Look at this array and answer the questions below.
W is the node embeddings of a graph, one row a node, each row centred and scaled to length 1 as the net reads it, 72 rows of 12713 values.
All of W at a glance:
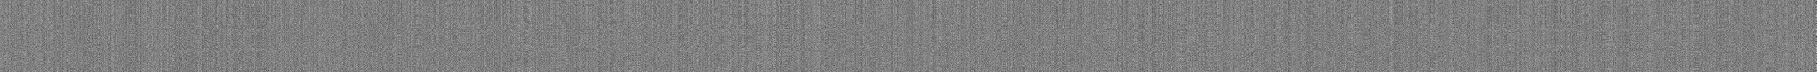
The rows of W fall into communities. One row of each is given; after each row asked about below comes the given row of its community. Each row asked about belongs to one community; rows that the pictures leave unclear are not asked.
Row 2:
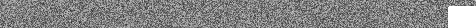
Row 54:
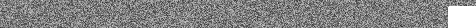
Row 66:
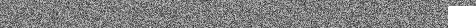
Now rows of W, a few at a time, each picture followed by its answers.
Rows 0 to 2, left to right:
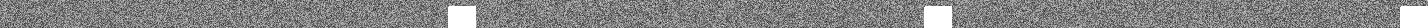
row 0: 54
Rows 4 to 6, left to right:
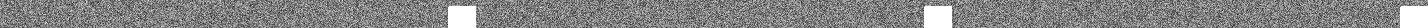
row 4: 54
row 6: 2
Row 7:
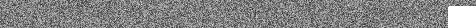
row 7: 2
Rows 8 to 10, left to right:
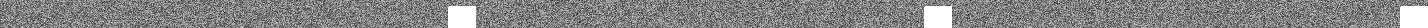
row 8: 66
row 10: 2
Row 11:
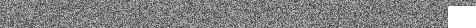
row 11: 2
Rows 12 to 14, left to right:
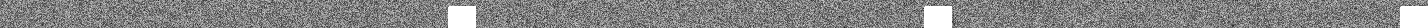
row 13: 2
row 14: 66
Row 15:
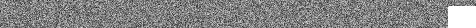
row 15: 66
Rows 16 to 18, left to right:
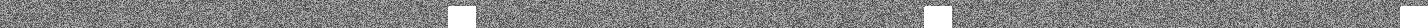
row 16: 66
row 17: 2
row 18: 2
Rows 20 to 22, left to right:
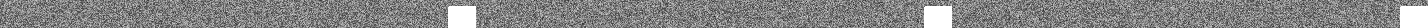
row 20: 2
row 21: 2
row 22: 66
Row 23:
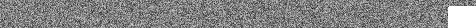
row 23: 2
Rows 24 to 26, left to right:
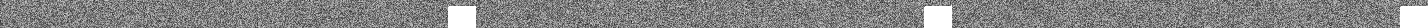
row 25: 66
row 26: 66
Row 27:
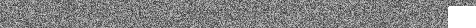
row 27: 2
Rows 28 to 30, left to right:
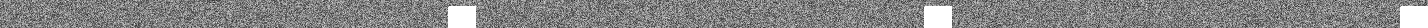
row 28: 66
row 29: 54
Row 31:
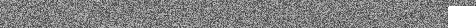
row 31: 2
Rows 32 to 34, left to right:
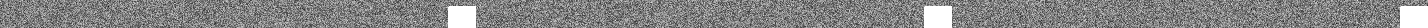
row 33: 54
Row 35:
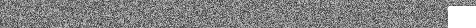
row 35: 66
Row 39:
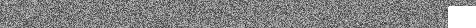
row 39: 2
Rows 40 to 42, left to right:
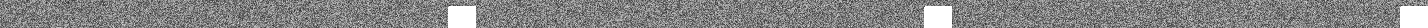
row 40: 66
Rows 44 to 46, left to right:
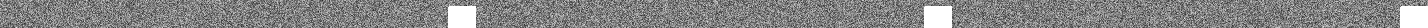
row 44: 54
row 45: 54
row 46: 66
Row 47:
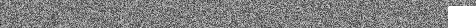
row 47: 66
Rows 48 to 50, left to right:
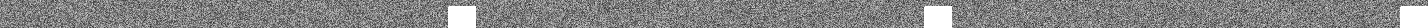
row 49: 54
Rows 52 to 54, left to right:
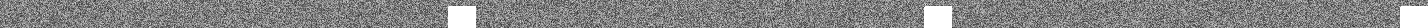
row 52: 66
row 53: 2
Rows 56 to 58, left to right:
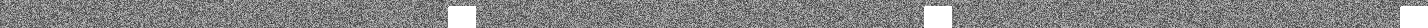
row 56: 66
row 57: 54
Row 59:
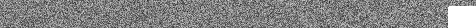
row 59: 54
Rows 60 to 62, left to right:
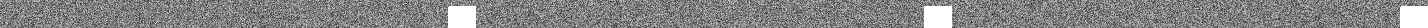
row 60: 2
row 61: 66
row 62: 2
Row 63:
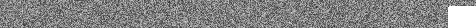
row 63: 2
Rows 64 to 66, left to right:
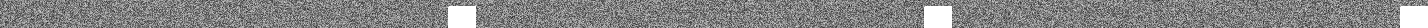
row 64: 66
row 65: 2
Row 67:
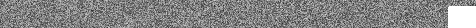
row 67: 2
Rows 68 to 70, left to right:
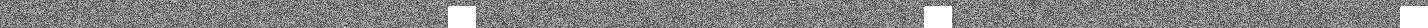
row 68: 54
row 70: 2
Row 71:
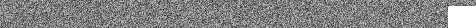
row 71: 54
